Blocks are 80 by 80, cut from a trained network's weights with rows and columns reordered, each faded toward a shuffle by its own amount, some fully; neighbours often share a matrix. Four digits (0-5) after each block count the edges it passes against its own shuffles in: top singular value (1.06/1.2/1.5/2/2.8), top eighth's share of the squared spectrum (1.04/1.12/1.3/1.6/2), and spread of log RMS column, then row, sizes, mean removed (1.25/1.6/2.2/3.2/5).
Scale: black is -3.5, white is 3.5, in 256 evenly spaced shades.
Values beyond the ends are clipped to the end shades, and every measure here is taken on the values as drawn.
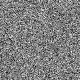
1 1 0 0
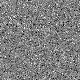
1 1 0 0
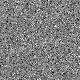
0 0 0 0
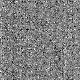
2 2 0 1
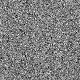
1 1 0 0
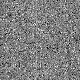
2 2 0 1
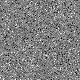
0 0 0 0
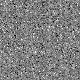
1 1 0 1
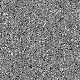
1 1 0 0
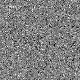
2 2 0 1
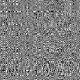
4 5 3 3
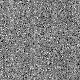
1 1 0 0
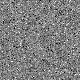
0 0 0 0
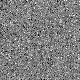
0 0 0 0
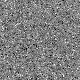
0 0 0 0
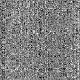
3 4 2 2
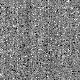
2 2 0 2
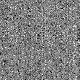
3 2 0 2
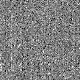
2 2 0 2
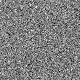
1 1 0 0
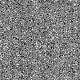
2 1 0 1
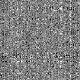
3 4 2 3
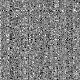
3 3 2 2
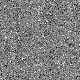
1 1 0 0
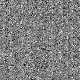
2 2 0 1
